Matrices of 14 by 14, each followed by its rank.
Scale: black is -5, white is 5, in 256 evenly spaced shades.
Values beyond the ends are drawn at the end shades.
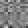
two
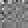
two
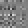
two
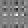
one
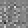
three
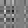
one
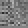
three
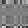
one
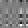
one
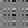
one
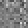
three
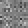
three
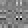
two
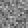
full rank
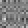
two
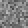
full rank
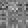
three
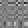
two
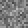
full rank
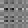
one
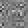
three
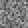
full rank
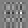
one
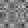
two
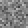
full rank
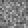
full rank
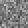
full rank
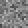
full rank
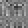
three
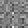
three
